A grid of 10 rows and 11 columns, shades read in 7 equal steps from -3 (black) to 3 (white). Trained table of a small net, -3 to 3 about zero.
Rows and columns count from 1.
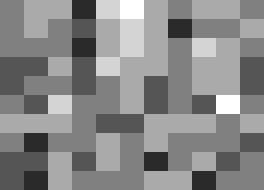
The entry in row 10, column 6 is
0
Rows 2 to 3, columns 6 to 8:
2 1 -2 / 2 1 0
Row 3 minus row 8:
0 2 0 -2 0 2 0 0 2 1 1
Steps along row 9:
same up down up down down up up down up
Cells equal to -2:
7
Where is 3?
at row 1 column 6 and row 6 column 10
